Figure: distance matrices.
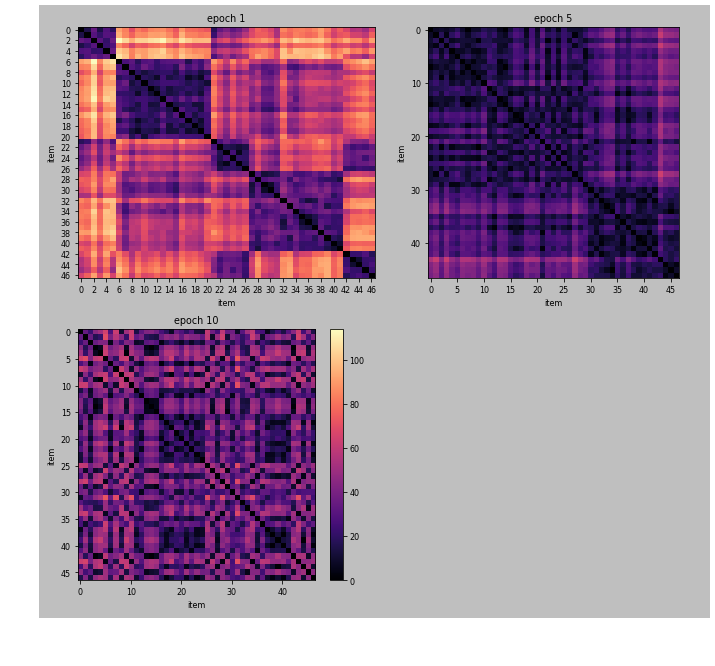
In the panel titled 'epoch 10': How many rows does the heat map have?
47
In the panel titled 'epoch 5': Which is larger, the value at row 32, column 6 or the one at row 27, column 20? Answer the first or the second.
the first
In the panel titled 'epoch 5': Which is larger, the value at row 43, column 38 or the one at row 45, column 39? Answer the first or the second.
the first
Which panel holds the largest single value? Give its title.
epoch 1
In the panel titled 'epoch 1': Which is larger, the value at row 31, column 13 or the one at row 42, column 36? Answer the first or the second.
the second
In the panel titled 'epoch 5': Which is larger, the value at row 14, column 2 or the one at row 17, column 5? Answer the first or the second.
the second
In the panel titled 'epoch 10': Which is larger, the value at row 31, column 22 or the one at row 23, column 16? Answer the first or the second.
the first
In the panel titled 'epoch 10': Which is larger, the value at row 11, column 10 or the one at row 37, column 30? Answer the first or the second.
the first
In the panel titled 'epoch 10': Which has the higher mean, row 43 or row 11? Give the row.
43
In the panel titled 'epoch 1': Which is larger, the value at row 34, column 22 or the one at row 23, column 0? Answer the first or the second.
the first
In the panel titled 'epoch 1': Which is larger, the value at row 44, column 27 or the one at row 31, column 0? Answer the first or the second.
the first
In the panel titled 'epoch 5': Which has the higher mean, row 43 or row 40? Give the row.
43
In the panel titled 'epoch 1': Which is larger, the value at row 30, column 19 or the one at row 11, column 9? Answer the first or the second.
the first
